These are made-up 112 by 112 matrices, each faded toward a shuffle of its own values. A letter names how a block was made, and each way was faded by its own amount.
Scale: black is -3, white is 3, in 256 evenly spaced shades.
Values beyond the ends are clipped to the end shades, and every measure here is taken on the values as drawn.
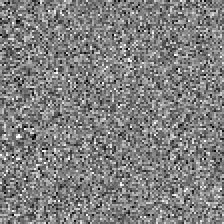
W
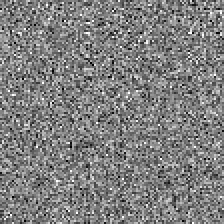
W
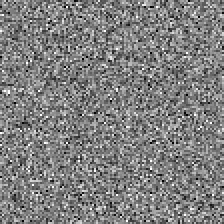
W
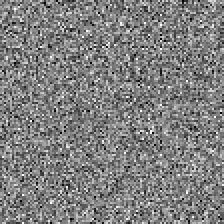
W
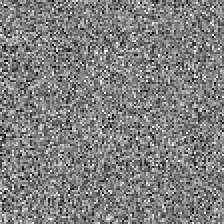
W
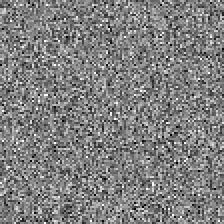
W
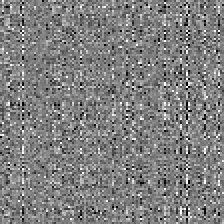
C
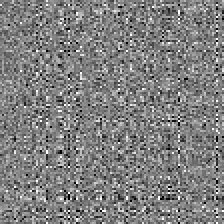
C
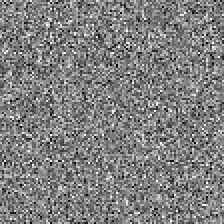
W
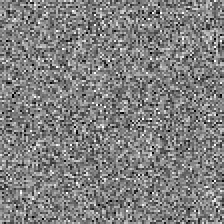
W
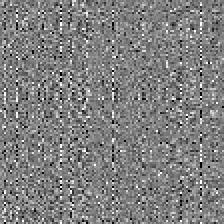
C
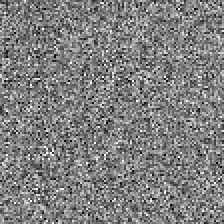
W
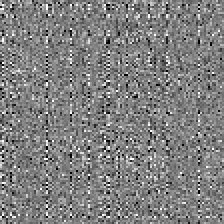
C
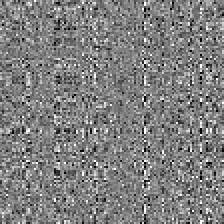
C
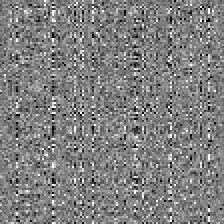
C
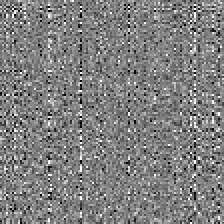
C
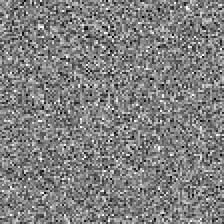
W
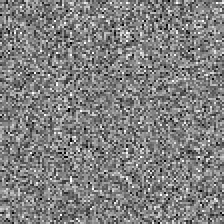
W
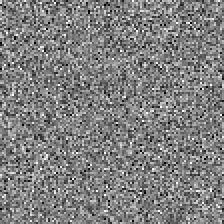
W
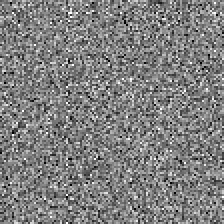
W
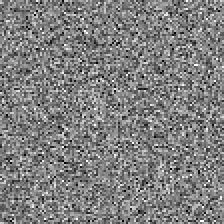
W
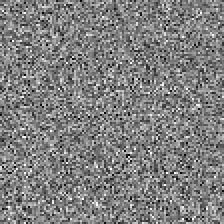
W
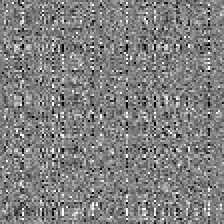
C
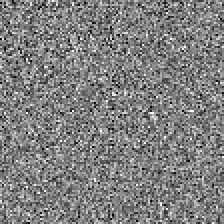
W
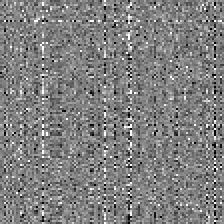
C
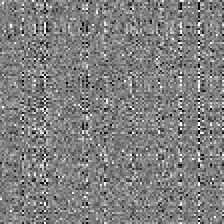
C
